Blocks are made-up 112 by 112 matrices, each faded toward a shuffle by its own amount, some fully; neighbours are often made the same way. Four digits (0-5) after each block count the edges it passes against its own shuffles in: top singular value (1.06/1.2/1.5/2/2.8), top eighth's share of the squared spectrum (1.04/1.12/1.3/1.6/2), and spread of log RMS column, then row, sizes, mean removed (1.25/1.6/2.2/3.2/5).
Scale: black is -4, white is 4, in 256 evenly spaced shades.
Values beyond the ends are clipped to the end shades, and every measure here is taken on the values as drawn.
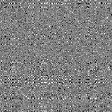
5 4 2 3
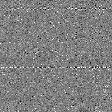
4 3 1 2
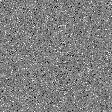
3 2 0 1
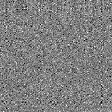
4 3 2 1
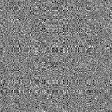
5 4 3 3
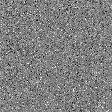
2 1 0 0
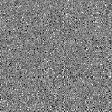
4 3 2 2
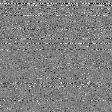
3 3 0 4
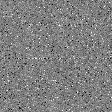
1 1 0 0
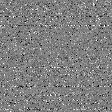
2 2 0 3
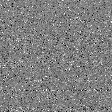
1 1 0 2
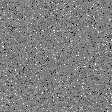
0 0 0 0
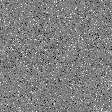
0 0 0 0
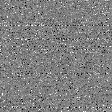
2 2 0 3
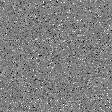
0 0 0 0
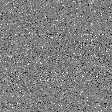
1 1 0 2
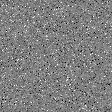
0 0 0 0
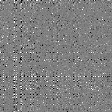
5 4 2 3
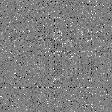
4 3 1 2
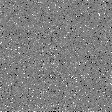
3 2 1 1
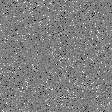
2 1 0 0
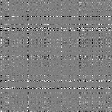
5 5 3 4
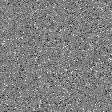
2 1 0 0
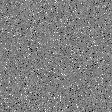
1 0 0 0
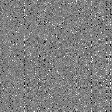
4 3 2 1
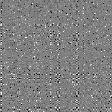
5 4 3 2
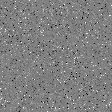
2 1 0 0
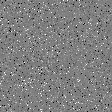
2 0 0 0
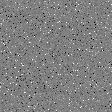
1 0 0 0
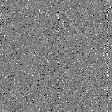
4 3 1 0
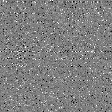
4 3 1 2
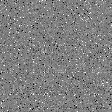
3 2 1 1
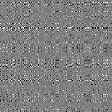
5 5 3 4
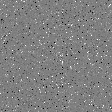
2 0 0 0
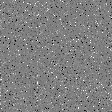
2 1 0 0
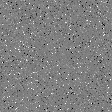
0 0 0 0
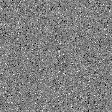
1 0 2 0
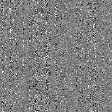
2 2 4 0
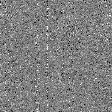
2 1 3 0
